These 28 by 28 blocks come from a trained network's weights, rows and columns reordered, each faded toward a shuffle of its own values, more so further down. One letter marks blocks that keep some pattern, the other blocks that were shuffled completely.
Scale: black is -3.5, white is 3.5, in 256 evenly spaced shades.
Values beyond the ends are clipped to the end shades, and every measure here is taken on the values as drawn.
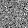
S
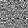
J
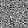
J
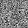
S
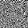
J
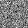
S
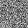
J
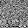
J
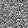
J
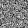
S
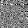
J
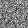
S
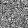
S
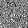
S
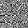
J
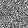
S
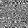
J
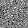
S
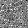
S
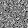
S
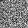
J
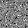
S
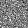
S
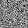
S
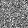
S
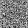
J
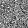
S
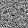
S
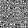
J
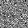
J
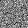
S
